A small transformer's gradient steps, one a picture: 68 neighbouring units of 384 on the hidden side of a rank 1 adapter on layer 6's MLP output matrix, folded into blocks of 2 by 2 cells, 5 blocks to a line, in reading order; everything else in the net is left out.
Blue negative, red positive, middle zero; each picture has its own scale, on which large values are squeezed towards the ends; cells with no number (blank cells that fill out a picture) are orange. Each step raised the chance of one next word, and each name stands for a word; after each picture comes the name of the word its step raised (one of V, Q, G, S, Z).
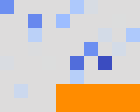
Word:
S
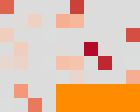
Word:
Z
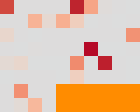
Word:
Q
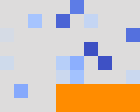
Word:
S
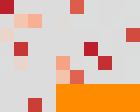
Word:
Z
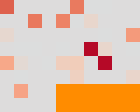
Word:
Q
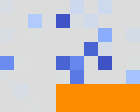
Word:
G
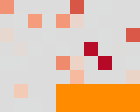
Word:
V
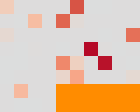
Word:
V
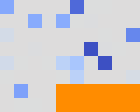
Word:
G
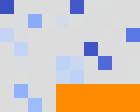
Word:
G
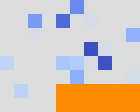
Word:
S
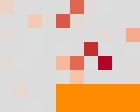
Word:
V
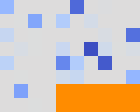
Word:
G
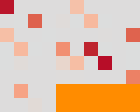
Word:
Z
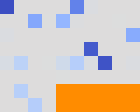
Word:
G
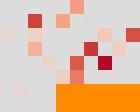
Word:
V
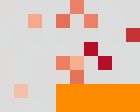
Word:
Q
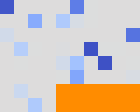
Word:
G
